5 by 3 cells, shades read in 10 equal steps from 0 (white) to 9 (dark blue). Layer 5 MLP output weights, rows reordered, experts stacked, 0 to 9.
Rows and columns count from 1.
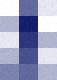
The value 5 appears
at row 5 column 1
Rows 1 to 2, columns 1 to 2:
0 6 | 3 9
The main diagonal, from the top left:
0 9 3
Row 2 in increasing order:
0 3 9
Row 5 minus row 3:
4 -2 0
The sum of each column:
12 36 8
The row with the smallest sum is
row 1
